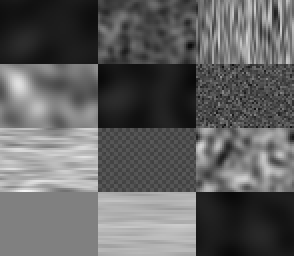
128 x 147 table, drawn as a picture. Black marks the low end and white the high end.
The table splits into 4 rows of 3 panels. Panel 1,1: very low, smooth, faint in contrast. Panel 1,2: low, blotchy. Panel 1,3: middling, streaked downward, strong in contrast. Panel 2,1: middling, smooth, strong in contrast. Panel 2,2: very low, smooth, faint in contrast. Panel 2,3: low, fine-grained. Panel 3,1: high, streaked across. Panel 3,2: low, checkered, faint in contrast. Panel 3,3: middling, blotchy, strong in contrast. Panel 4,1: middling, flat. Panel 4,2: high, streaked across, faint in contrast. Panel 4,3: very low, smooth, faint in contrast.
